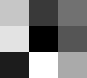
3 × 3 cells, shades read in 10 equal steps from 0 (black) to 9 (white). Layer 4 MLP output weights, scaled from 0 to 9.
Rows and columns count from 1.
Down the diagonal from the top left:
7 0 6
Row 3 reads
1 9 6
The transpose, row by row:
7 8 1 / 2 0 9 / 4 3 6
